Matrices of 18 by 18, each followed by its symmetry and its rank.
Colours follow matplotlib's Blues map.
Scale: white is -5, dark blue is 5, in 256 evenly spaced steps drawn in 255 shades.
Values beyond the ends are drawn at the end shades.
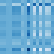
neither, rank one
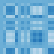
symmetric, rank one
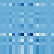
neither, rank one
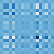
symmetric, rank one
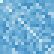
symmetric, full rank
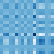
symmetric, rank one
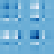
symmetric, rank one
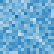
symmetric, full rank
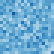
symmetric, full rank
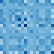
symmetric, rank three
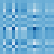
neither, rank one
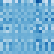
neither, rank two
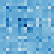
symmetric, rank three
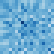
symmetric, rank three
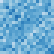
symmetric, full rank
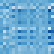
neither, rank two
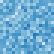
symmetric, full rank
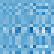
neither, rank two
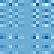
neither, rank one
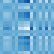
neither, rank one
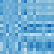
neither, rank two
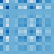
symmetric, rank one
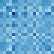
symmetric, rank three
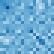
symmetric, rank three
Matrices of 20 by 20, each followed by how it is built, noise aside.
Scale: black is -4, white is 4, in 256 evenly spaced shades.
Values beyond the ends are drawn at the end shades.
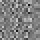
low rank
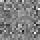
low rank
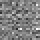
low rank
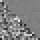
lower triangular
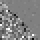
lower triangular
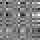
low rank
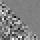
lower triangular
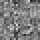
low rank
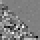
lower triangular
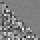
lower triangular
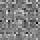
low rank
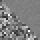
lower triangular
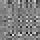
low rank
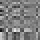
low rank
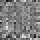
low rank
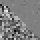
lower triangular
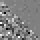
lower triangular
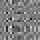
low rank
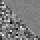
lower triangular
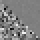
lower triangular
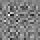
low rank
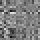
low rank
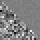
lower triangular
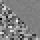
lower triangular
